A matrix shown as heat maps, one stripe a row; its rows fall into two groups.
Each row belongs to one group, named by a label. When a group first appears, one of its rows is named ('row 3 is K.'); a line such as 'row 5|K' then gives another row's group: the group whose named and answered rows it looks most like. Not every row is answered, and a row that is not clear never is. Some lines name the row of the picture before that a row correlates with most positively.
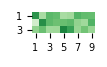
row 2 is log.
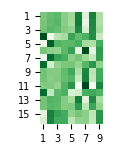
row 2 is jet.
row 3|jet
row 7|log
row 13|jet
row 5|log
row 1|jet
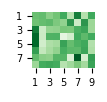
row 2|jet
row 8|log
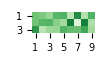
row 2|jet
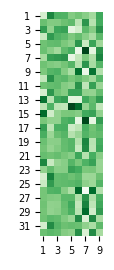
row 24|log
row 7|log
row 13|log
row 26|jet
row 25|log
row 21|jet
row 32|jet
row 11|jet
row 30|jet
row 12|log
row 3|log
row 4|log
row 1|log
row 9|jet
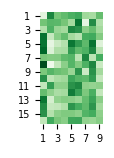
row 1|log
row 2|jet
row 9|jet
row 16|log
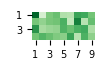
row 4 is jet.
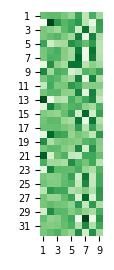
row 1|jet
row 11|log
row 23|log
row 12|jet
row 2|log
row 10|jet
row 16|jet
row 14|log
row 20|jet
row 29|log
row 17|jet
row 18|log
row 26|log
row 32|jet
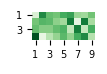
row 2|jet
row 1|log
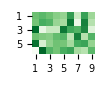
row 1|jet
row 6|log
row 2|jet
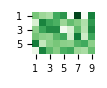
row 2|log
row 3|log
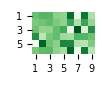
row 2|jet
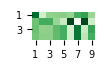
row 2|jet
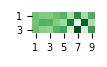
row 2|jet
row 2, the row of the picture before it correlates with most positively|2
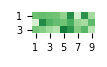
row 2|log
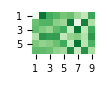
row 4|log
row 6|jet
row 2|jet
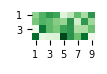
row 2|jet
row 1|log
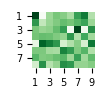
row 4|jet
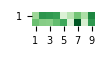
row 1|log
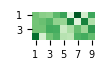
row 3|log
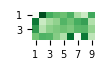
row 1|log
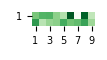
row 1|jet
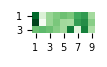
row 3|jet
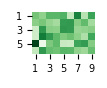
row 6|log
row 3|log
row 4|log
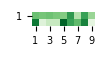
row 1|jet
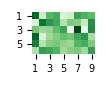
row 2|log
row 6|log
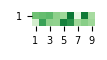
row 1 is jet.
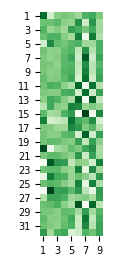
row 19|jet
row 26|log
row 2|jet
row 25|jet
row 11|jet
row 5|log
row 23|jet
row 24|log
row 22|log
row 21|jet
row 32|log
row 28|jet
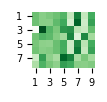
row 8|log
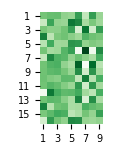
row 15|log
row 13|jet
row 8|jet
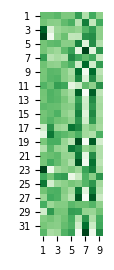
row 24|log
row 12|jet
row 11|log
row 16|jet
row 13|jet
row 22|jet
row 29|log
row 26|jet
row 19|jet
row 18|log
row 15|jet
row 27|jet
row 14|jet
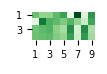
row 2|log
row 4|jet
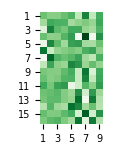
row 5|log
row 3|log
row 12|jet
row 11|log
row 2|log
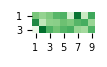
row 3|log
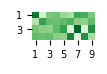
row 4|jet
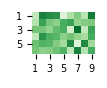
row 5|jet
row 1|log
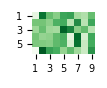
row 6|log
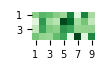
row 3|log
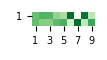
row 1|jet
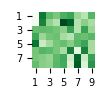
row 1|log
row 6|jet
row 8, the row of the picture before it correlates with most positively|2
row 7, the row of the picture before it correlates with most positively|2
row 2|log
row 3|jet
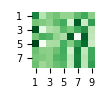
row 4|jet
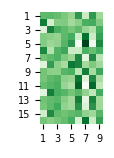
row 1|jet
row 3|log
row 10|jet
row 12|log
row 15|log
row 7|jet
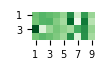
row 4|jet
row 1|jet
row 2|jet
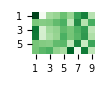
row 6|jet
